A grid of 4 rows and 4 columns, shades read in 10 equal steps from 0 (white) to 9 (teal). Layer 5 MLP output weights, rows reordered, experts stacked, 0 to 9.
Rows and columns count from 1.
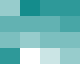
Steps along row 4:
down up up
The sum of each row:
29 25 19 14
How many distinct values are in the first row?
3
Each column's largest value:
8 9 8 8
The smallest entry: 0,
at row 4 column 2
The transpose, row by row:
4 6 5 8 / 9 6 4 0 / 8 6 5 2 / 8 7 5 4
